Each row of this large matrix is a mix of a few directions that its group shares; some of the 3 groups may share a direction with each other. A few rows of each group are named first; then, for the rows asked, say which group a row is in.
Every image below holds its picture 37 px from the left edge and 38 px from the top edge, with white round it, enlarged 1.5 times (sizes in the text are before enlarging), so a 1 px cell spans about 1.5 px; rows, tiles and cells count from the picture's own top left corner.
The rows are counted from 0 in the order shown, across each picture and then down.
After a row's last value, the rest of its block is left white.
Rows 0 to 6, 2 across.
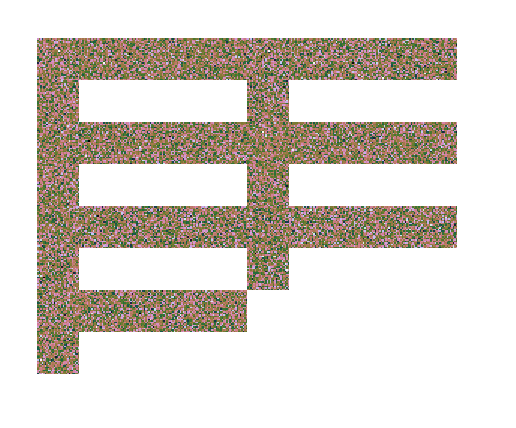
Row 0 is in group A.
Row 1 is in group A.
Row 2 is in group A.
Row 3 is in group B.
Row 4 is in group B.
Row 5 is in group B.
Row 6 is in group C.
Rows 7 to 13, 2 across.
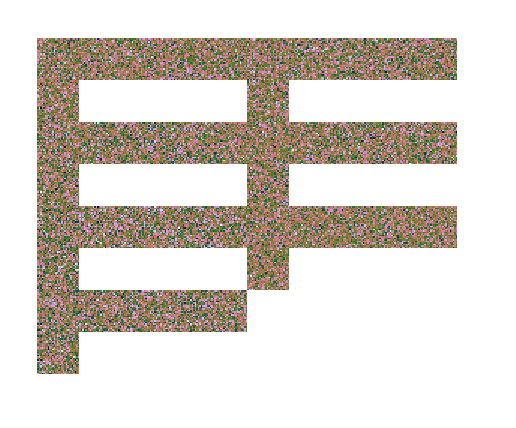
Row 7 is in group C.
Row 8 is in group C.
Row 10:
B
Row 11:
B
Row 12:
C
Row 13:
B
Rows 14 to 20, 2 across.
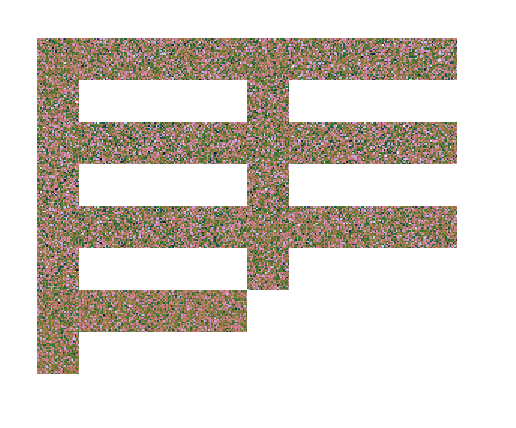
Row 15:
B
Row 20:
A
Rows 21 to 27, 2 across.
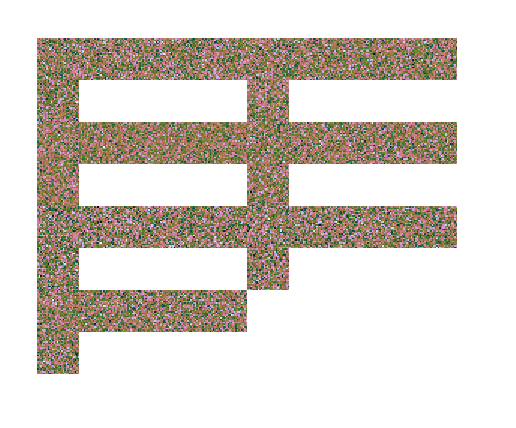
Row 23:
A
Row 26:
A
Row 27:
B
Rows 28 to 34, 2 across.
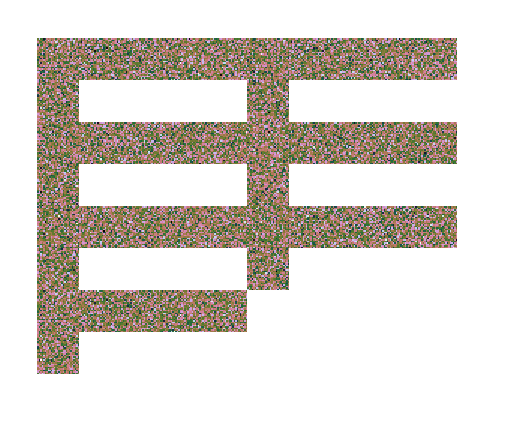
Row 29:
C
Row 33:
C
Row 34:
C
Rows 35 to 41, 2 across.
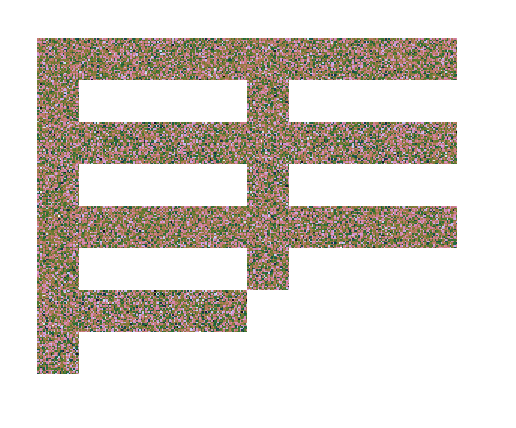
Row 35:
B
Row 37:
B
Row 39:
A
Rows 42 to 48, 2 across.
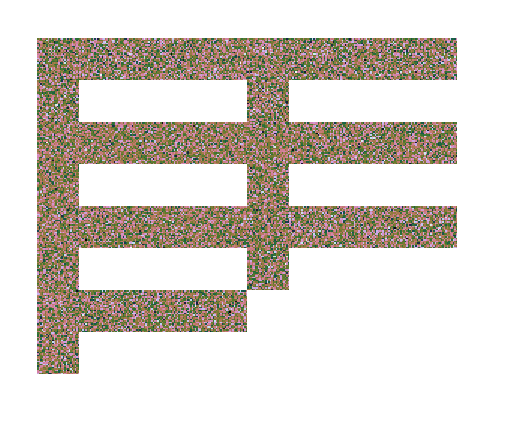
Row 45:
B
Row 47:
B
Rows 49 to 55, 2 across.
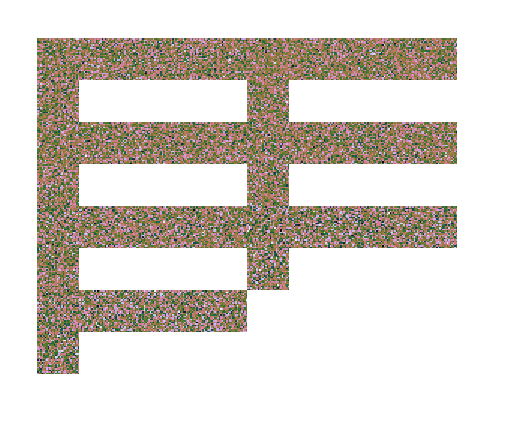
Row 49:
B
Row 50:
B
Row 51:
A
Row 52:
A
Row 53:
C
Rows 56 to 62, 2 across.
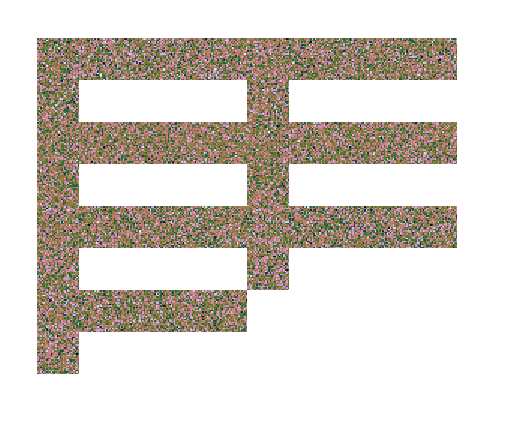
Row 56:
A
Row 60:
A
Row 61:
B
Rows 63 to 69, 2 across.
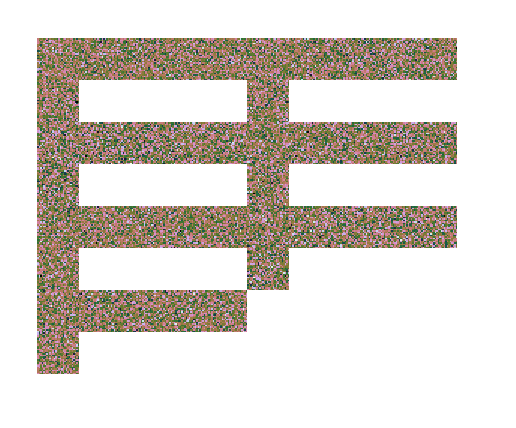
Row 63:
B
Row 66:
B
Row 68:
B
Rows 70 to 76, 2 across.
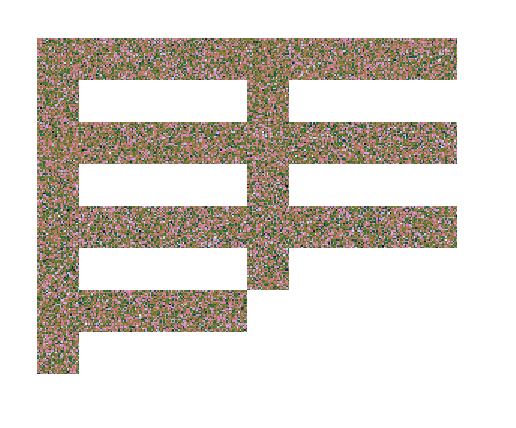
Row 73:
B
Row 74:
A
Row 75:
A
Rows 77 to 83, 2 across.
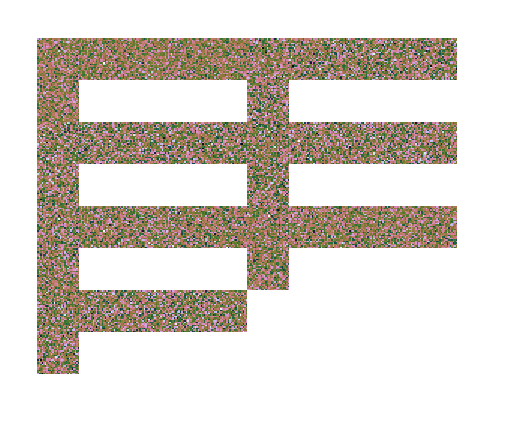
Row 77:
A
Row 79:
C
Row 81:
A
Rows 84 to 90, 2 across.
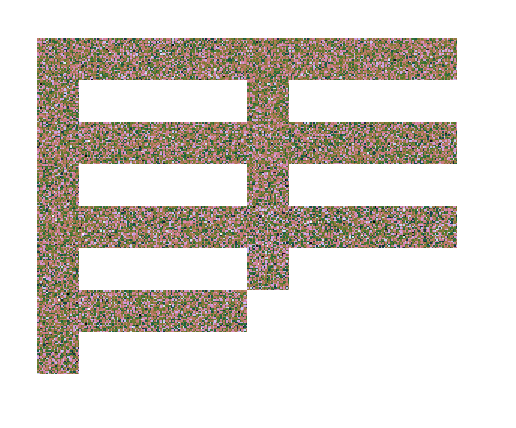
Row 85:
B
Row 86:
A
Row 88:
B
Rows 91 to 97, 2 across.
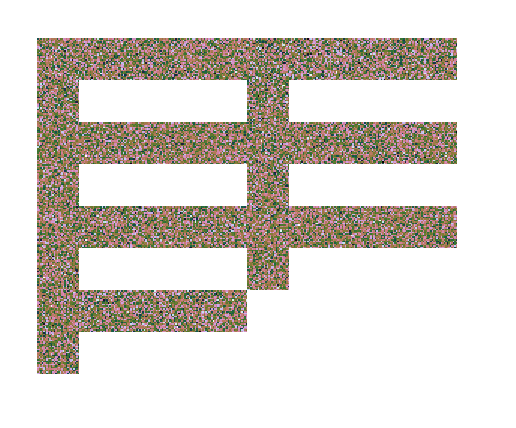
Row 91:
A
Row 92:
C
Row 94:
A
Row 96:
A
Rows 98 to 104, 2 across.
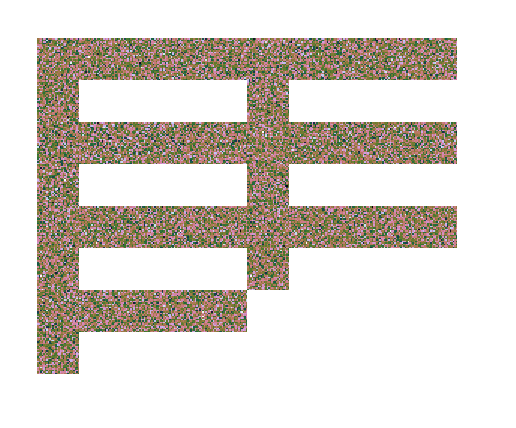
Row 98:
A
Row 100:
A
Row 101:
B
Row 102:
C
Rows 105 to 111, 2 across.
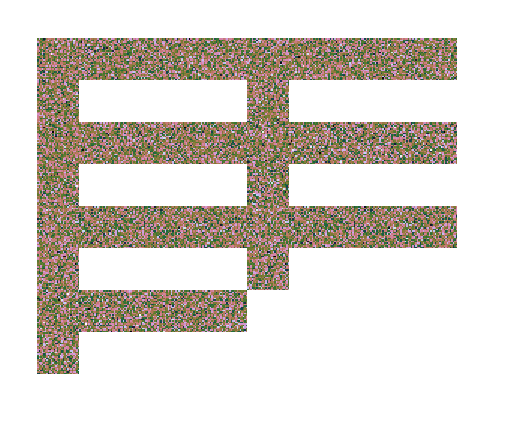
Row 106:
A
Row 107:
B
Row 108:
B
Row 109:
B
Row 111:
A
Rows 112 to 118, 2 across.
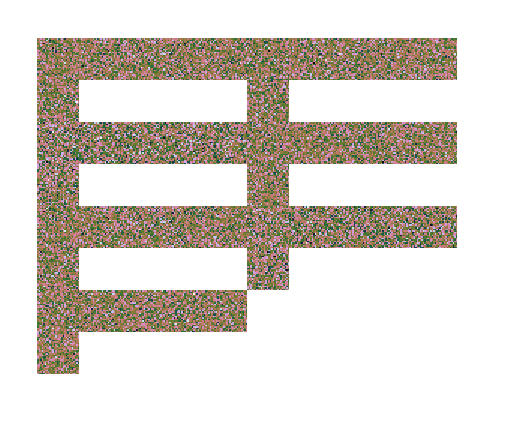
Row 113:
A
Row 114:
C
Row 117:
B
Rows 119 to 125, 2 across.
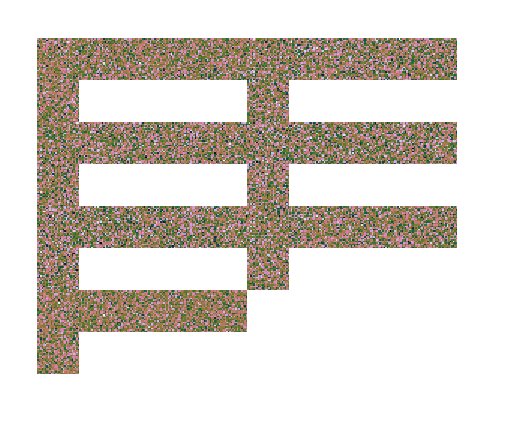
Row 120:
C
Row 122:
C
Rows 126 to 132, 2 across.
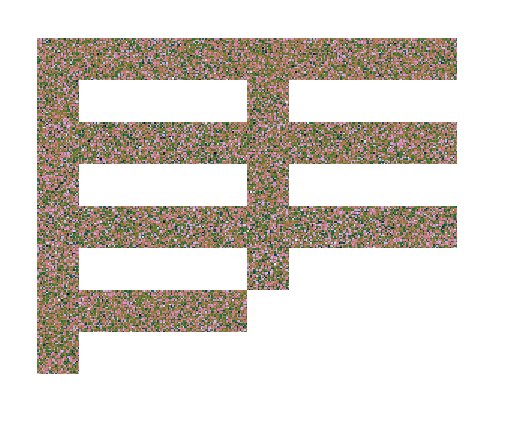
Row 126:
A
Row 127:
B
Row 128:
A
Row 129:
C
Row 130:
C
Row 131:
A
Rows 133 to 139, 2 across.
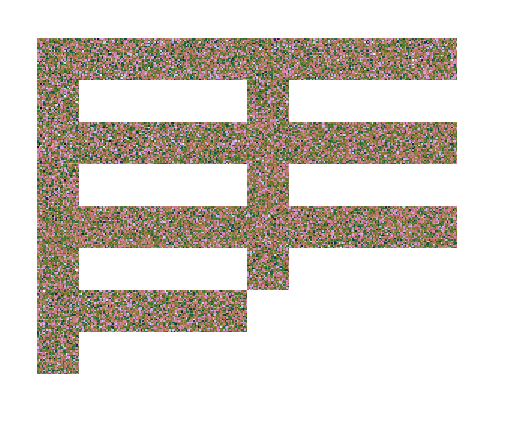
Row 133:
A
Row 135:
A
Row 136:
C
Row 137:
B
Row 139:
C
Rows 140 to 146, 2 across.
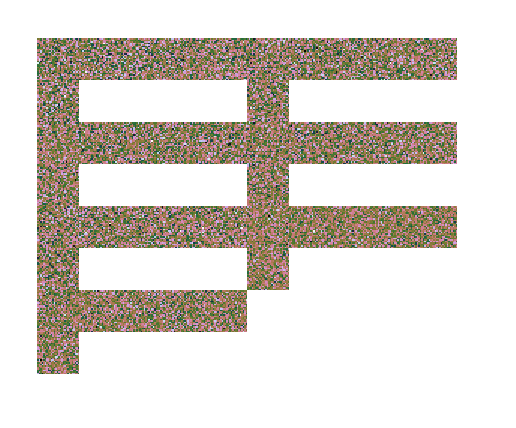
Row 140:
A
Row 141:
C
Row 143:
C
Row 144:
C
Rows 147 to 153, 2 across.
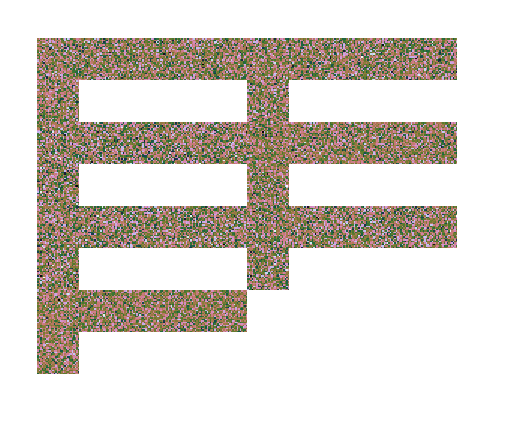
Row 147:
C
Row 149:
A
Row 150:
B
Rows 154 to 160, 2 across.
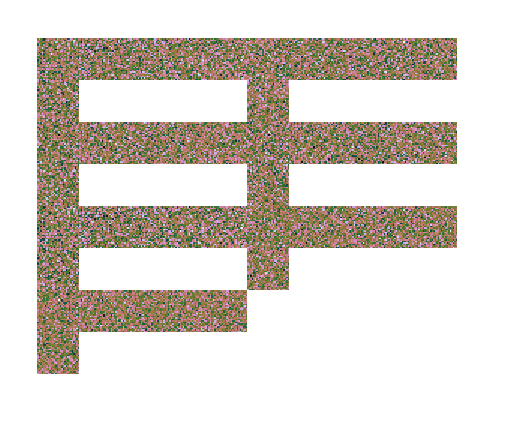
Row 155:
C
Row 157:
A
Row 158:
C
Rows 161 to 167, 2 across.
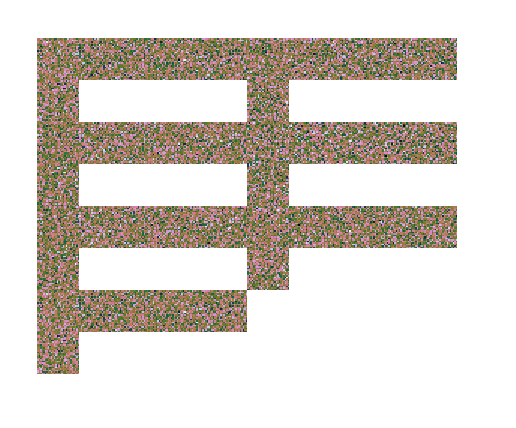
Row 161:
B
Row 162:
B
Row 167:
B
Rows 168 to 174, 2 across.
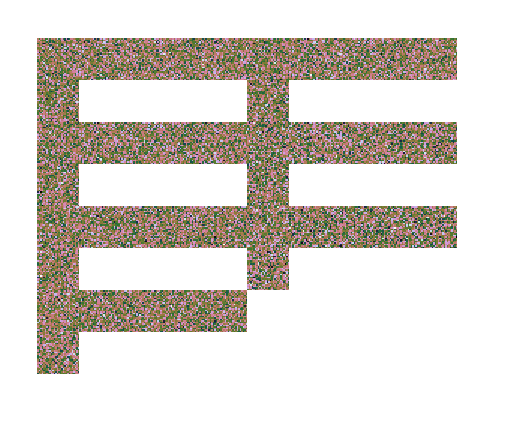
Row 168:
C
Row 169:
A
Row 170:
B
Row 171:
C
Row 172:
B
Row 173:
B
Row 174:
A
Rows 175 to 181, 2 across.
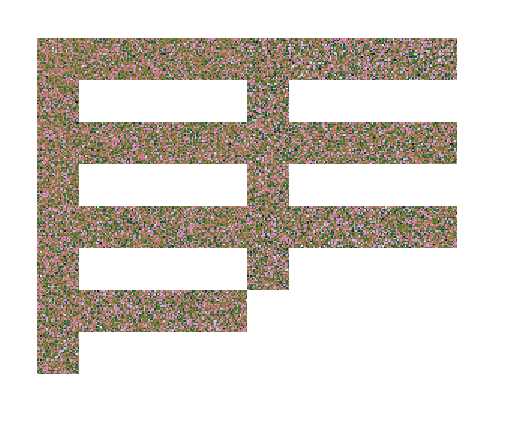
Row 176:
B
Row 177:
B
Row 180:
A
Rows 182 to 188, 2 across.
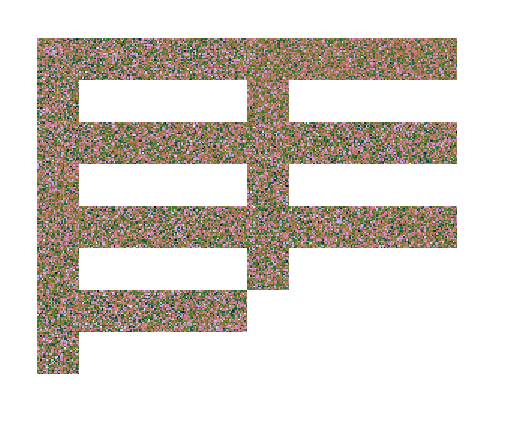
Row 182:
B
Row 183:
C
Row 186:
C
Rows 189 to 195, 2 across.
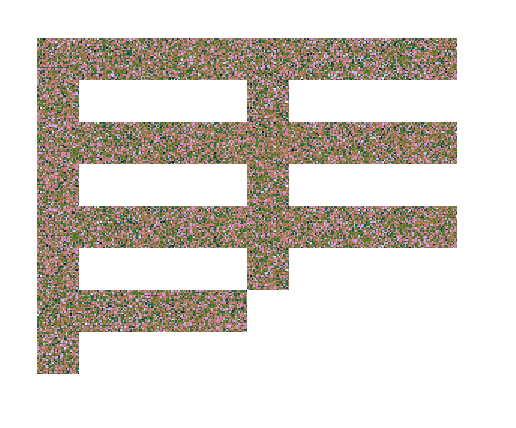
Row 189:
C
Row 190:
A
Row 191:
C
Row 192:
B
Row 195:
A
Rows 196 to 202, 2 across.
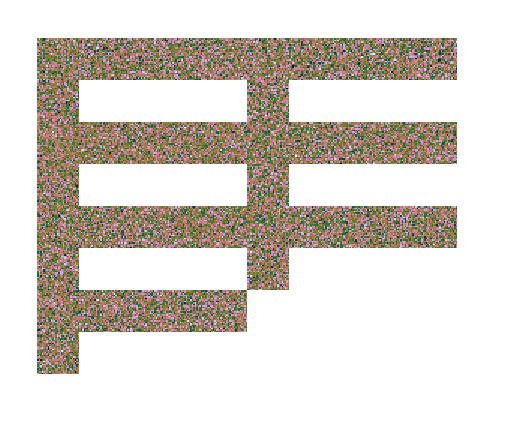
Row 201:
B
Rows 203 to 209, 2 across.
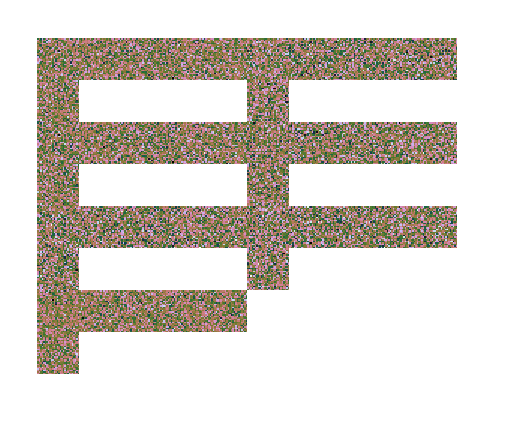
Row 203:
A
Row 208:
C
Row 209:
B
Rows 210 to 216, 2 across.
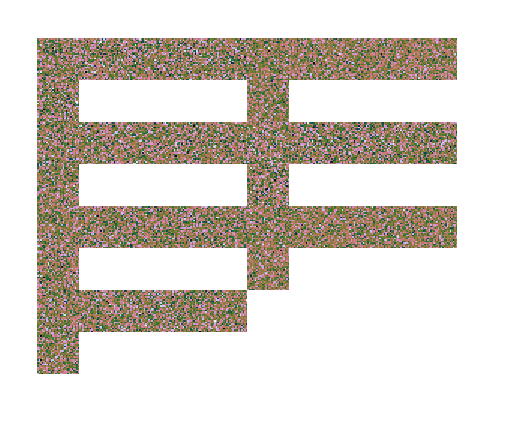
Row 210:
B
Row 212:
C
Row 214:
B
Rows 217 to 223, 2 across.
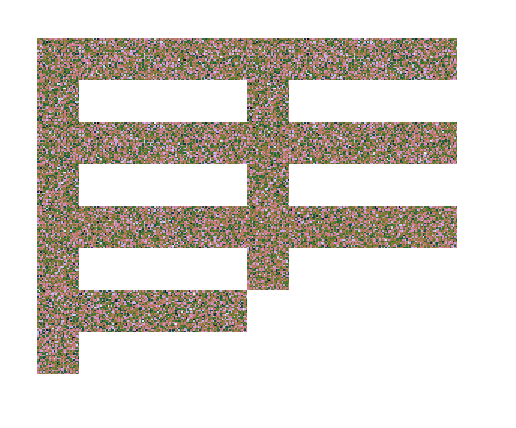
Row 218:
B
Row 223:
C
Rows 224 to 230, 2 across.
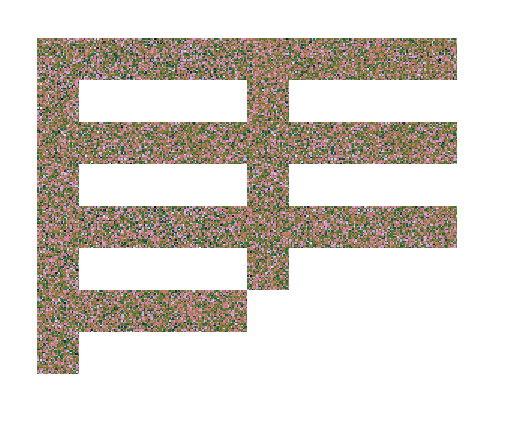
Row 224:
B
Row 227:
A
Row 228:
C
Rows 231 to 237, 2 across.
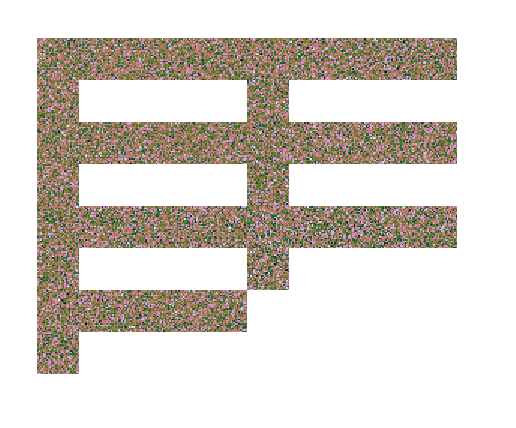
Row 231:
C
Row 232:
C
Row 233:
A
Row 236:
A
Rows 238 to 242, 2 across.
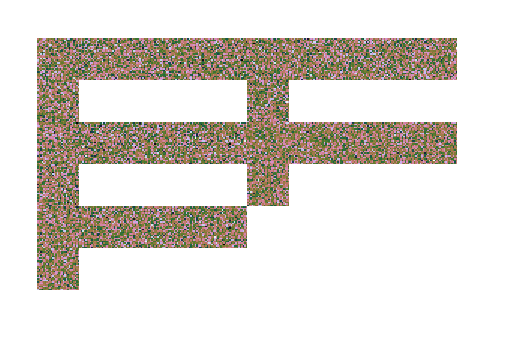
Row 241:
B
